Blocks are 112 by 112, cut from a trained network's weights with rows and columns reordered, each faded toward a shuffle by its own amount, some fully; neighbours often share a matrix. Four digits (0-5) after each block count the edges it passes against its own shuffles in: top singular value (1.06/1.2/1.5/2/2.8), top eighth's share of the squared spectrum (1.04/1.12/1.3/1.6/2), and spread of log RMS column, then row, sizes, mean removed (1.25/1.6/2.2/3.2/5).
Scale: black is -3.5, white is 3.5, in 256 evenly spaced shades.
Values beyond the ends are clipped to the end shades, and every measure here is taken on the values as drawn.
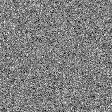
2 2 0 1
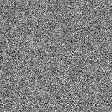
3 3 0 2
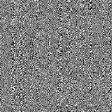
3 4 4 2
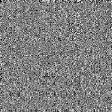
3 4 3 3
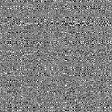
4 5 3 4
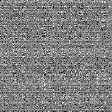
4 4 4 2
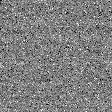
1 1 0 0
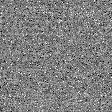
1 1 0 0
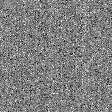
1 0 0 0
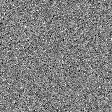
0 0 0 0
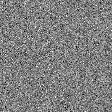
2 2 1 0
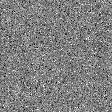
0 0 0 0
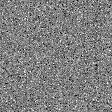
0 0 0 0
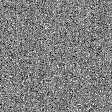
1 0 0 0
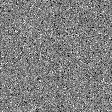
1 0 0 0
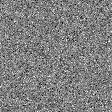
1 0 0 0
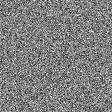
0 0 0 0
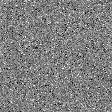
0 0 0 0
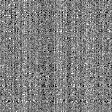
4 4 1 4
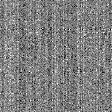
4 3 1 3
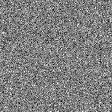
2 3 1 1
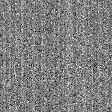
3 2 0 1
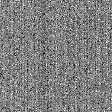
3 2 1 2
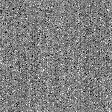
2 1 0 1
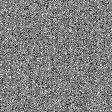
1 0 0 0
